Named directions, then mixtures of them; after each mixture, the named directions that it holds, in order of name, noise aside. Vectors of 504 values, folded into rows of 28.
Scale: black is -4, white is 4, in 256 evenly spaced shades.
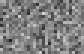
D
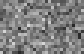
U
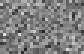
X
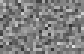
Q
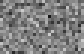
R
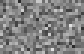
Q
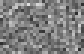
R, X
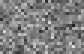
Q, U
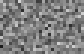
Q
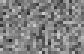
D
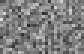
D, U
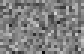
D, R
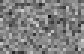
R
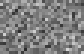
X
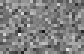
U, X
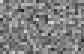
Q, R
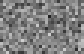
R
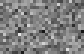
U, X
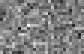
D, U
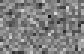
R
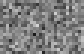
D, R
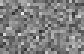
Q, X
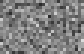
R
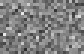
Q, X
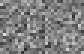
D, X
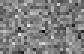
U, X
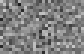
D, Q
